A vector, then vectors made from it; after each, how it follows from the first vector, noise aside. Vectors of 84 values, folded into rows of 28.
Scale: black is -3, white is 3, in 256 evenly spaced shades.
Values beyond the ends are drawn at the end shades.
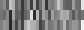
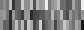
sign-scrambled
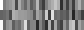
reversed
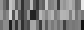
sign-scrambled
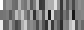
reversed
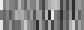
reversed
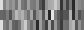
reversed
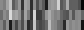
sign-scrambled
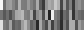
reversed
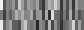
reversed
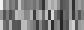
reversed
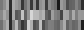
sign-scrambled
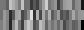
sign-scrambled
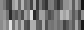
sign-scrambled
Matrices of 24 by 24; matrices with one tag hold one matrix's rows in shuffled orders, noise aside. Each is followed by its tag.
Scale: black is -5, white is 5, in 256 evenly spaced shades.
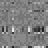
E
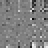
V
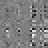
V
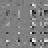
V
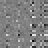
V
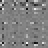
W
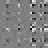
V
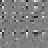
W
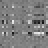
E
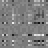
E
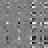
V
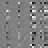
V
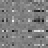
E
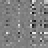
V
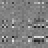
E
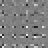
W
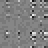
V
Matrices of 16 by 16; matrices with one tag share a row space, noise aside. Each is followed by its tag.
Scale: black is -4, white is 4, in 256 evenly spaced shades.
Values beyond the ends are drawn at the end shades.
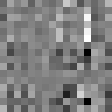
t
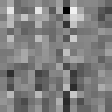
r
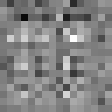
r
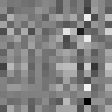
t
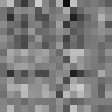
r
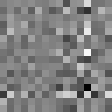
t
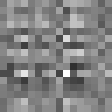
r
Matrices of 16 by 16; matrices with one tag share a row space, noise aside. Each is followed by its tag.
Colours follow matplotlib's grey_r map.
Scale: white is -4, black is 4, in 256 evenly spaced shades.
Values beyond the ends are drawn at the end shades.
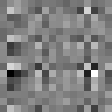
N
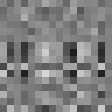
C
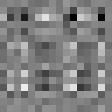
C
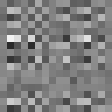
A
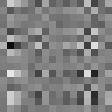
N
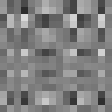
C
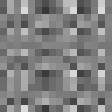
C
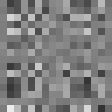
A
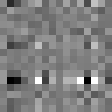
N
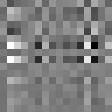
N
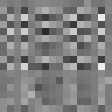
C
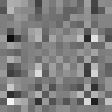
N
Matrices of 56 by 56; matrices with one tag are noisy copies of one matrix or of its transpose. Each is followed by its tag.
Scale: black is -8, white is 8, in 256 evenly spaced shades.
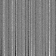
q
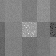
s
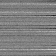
q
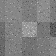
s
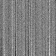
q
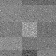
s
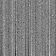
q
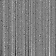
q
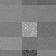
s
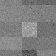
s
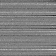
q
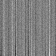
q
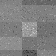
s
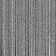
q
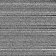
q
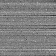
q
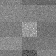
s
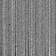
q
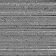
q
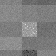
s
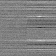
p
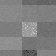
s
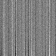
q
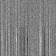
p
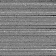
q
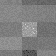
s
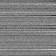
q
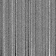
q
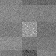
s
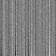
q
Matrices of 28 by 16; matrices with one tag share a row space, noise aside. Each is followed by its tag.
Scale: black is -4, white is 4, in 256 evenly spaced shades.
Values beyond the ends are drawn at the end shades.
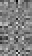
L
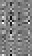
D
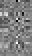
L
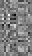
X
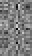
L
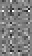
D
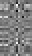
L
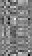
X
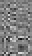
X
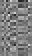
X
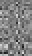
L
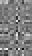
L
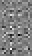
D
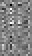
D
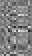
X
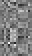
X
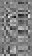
X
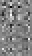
D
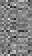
X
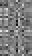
L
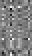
D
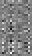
D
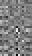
L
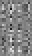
D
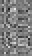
X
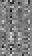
D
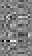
X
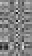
L
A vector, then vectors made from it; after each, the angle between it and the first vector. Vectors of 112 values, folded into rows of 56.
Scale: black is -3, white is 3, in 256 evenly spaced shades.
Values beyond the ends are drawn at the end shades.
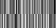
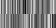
orthogonal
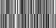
nearly opposite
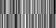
nearly parallel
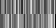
orthogonal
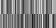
partly opposed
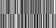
nearly opposite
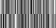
nearly opposite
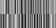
nearly opposite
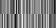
nearly parallel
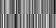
nearly parallel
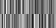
partly aligned
